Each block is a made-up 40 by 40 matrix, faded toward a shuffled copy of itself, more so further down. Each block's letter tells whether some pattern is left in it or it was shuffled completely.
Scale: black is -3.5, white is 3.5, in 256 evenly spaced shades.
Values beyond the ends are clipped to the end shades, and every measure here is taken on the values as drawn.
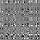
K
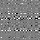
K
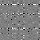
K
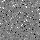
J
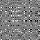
K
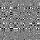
K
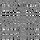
K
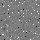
J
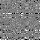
K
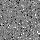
J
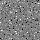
J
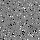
J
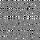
K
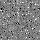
J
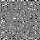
K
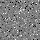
J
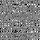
K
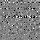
K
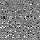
K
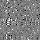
K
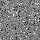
J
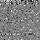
K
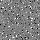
J
